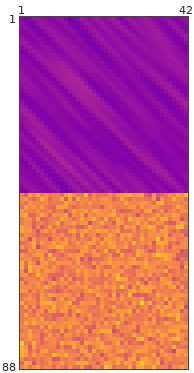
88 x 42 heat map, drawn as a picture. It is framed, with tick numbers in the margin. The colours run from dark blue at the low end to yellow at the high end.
It is made of 2 by 1 panels. Panel 1,1: low, slanting down to the right, faint in contrast. Panel 2,1: high, fine-grained.
